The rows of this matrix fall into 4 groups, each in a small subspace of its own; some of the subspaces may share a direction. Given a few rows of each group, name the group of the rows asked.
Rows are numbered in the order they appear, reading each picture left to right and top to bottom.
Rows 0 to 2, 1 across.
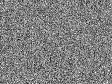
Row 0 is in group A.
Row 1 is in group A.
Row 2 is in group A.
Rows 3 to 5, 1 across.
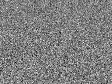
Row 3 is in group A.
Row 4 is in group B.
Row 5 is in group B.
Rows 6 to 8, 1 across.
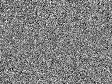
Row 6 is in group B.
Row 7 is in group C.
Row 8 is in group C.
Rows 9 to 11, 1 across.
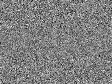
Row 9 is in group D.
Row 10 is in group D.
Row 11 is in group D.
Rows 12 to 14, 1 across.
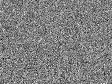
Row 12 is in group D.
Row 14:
B
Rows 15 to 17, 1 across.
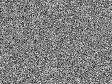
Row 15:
A
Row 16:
C
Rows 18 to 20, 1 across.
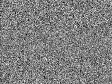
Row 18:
D
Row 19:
A
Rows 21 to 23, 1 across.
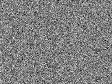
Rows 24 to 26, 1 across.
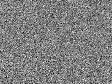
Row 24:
B
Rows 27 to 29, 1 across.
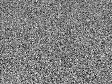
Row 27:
B
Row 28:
A
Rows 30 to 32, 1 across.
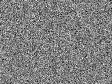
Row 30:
D
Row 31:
A
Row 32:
D
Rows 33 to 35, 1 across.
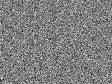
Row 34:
C
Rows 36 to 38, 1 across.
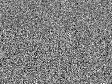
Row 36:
B
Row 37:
A
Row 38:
B
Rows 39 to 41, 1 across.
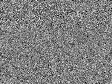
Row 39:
D
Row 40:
D
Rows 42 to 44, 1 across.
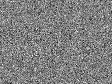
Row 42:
A
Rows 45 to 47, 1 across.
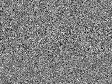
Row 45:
C
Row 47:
D
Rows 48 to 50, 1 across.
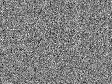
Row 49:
A
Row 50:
C
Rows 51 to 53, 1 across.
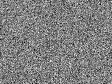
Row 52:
D
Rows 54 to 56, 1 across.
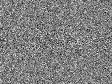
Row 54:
C
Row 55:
D
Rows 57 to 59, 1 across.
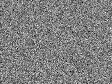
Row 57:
C
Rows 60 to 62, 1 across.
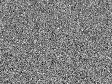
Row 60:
A
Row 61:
C
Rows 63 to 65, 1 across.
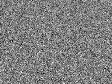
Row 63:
C
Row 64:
C
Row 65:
C
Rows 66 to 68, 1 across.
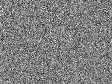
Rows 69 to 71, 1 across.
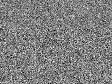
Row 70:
D
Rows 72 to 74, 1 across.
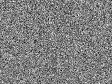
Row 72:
A
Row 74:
D
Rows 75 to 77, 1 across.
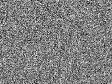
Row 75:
D
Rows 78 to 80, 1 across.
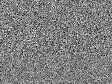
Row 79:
B
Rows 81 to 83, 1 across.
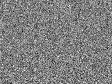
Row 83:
C
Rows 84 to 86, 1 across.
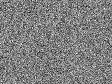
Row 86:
D
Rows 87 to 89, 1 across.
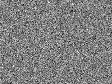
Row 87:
D
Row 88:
D
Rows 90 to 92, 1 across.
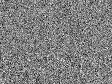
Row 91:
D
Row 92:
A
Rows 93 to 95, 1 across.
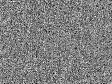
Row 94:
A
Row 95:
B
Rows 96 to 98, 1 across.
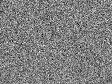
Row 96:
D
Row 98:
A
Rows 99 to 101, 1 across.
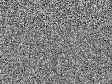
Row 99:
A
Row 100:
C
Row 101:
D
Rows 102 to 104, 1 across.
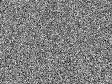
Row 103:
C
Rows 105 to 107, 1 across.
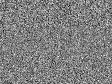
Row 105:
A
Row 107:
C
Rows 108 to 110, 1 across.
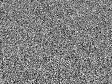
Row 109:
B
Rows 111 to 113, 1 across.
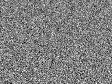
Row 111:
A
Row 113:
C
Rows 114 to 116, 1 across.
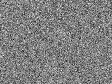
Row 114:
D
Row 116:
D
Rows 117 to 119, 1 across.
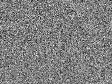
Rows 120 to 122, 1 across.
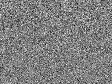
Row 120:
B
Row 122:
D
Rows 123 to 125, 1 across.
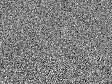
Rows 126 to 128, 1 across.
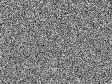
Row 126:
D
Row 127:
C
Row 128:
D
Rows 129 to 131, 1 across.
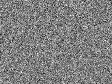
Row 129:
D
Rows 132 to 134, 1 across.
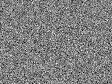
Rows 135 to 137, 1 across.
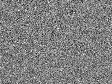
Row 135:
D
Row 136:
C
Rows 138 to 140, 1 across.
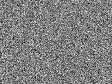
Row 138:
D
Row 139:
D
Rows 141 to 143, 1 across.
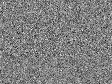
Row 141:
B
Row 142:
D
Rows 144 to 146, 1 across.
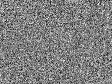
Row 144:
B
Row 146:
A
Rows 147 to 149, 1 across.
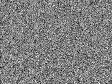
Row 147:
A
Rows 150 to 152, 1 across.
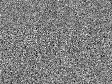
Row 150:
D
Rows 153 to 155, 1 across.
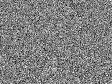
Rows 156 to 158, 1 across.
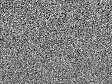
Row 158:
B
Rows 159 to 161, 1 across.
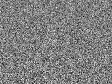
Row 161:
A
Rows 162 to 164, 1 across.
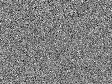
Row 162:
D
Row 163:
A
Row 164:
D
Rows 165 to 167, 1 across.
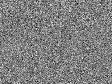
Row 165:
B
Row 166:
B
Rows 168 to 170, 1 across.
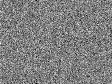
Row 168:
D
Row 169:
D
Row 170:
B
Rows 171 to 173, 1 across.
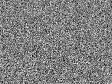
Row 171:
A
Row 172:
A
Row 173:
B
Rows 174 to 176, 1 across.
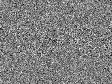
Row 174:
D
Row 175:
D
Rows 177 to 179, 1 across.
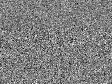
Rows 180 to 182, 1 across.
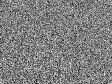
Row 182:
B
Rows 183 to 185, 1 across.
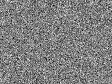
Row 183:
A
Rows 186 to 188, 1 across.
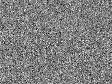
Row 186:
A
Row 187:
B
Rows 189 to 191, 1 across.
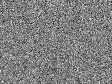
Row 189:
A
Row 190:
C
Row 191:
D
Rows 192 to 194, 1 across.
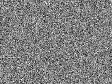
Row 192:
A
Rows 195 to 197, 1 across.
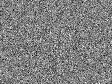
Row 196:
B
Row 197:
D
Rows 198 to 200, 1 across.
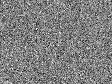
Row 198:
A
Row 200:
C
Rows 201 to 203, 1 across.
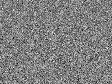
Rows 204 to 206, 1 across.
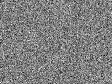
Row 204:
A
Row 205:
B
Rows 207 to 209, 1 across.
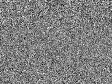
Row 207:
A
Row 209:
C
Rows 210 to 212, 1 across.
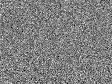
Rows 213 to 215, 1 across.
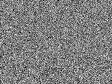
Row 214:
B
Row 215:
D
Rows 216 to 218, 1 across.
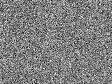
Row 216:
B
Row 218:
B
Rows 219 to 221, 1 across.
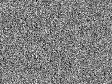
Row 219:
B
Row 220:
A
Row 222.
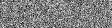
